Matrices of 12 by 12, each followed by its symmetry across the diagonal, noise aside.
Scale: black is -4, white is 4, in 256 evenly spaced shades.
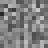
neither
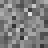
neither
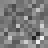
symmetric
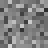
antisymmetric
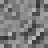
symmetric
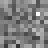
neither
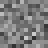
neither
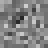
symmetric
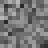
symmetric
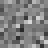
antisymmetric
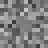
antisymmetric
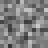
antisymmetric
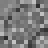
symmetric
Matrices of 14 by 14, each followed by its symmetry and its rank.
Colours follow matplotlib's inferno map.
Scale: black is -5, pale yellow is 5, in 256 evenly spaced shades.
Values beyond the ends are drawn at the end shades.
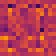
neither, rank three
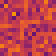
symmetric, full rank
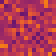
symmetric, full rank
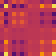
symmetric, rank one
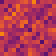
symmetric, full rank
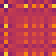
symmetric, rank one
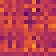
neither, rank three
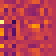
neither, rank three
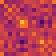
symmetric, rank three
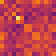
symmetric, rank three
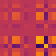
symmetric, rank one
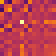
symmetric, rank two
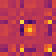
symmetric, rank two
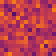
symmetric, full rank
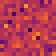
symmetric, full rank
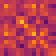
symmetric, rank three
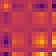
symmetric, rank one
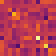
symmetric, rank three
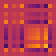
symmetric, rank one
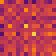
symmetric, rank two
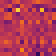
neither, rank three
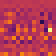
neither, rank three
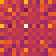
symmetric, rank three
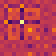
symmetric, rank two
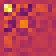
symmetric, rank two
